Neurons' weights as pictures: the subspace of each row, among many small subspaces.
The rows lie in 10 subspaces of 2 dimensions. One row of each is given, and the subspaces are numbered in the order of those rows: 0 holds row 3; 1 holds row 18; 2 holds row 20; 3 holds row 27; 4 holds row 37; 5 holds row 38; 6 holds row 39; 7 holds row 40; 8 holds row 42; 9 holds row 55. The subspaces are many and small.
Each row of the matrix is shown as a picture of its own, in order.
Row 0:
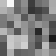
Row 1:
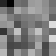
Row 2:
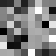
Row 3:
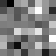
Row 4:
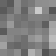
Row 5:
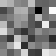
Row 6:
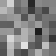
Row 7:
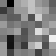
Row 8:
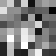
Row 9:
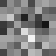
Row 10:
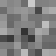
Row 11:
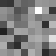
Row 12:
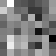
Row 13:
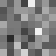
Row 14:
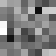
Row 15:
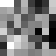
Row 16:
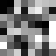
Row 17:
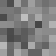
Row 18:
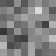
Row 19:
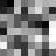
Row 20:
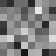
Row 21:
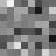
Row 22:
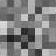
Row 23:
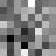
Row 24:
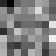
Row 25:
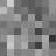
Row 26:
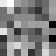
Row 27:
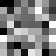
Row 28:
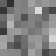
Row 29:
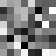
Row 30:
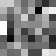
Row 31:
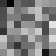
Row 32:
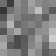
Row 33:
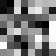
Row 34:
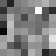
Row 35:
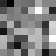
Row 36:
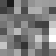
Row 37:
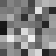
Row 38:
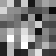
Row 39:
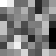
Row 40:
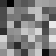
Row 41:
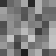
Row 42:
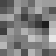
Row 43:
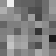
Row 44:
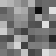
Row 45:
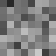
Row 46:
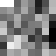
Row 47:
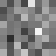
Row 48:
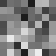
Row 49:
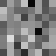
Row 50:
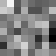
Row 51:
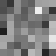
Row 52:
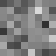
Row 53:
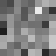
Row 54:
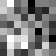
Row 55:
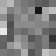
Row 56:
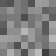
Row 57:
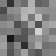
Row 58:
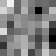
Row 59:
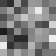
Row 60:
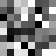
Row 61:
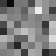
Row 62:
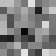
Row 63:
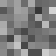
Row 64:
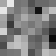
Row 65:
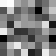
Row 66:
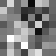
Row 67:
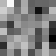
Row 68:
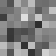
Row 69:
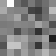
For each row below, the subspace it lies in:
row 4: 4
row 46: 6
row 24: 3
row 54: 2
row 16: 8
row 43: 0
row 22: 4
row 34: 9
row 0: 2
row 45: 7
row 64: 9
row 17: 1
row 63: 5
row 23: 2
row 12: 0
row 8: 5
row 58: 4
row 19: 8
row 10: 3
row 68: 1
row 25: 0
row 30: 9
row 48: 7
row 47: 6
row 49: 6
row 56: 7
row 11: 5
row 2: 1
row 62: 3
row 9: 8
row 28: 9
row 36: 8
